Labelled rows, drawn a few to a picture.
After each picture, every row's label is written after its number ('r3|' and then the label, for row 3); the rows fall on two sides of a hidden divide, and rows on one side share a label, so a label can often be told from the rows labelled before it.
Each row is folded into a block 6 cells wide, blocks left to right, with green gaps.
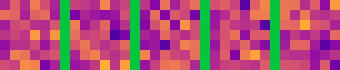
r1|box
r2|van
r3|box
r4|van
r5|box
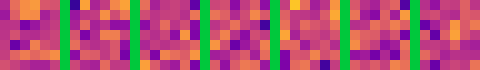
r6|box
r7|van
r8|box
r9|box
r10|van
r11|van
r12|van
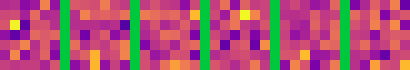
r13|van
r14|box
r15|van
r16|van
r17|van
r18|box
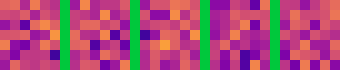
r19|van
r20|van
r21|van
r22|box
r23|box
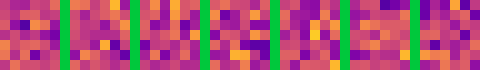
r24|van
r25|van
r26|van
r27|van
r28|van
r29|box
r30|box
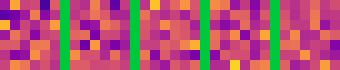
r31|van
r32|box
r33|van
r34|van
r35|van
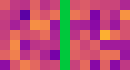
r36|van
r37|van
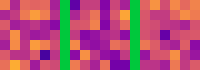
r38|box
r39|box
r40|van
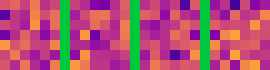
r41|van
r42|box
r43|box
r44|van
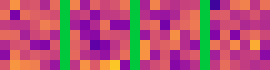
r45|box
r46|box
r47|van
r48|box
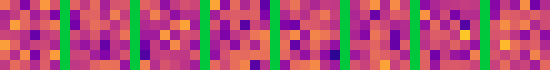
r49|box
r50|box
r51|box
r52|box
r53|van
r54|van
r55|box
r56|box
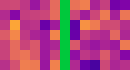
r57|van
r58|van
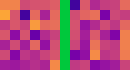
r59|van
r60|box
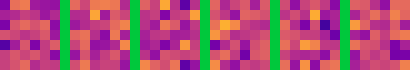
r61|box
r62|box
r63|box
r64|box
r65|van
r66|van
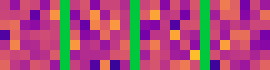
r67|box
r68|box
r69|box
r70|van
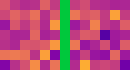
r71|van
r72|box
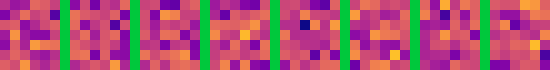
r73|box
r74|van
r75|van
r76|box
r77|van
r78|van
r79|van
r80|van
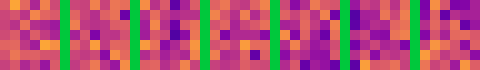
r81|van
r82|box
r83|box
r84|van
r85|box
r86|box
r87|van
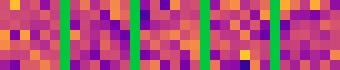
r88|van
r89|van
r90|box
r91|van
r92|box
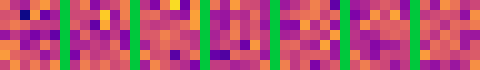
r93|van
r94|van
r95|box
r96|box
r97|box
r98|box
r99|van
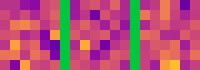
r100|van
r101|box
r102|box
